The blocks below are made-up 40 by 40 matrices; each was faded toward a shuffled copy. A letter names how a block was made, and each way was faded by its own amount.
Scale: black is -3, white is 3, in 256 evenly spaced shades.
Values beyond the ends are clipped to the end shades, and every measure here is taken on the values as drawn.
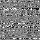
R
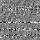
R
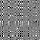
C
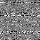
R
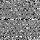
R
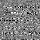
R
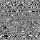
R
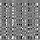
C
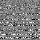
R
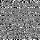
R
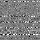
R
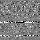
R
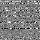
R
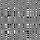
C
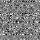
R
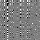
C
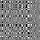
C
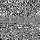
R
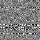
R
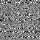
R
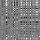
C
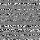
R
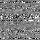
R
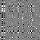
C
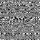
R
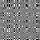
C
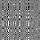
C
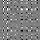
C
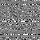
R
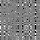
C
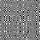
C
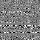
R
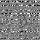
R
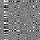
C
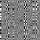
C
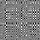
C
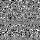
R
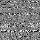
R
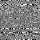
R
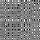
C
